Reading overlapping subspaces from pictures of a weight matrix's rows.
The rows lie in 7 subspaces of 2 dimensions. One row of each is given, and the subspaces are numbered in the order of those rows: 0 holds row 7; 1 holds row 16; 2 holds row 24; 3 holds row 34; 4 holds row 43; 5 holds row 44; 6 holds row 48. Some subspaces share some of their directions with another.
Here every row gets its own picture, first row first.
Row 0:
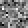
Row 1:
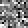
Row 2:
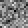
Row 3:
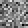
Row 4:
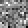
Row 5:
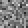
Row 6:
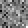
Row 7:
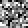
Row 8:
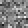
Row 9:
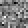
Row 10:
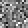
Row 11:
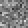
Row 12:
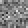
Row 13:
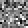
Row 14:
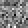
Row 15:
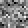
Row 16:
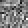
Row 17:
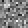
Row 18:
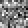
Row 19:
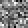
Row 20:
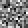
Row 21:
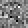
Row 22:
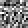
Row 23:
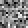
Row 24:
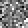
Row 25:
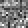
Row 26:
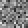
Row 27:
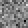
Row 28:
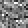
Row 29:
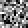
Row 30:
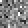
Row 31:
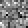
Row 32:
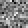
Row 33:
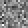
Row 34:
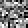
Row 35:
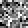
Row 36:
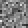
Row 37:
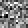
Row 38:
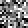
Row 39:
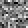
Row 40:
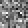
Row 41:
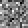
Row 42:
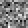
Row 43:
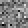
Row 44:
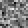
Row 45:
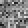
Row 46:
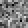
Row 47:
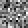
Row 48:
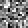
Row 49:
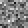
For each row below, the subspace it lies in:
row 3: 0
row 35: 0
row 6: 2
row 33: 4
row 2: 5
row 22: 1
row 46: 0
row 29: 1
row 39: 3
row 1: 4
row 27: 2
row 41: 0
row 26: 6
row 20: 6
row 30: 3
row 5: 5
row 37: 3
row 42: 6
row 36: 0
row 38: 4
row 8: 4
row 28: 3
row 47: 6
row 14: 1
